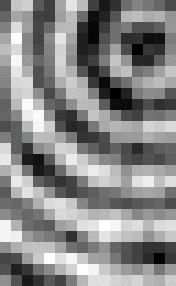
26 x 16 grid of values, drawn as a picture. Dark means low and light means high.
Odd rows or columns: none. Ninth with the highest average: bottom middle. Rings: centred on the top right. Mirror symmetry: none.
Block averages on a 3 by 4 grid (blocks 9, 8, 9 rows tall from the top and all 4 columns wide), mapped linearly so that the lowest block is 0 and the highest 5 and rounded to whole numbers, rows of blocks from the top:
4 4 0 2 | 4 3 3 3 | 3 5 5 3
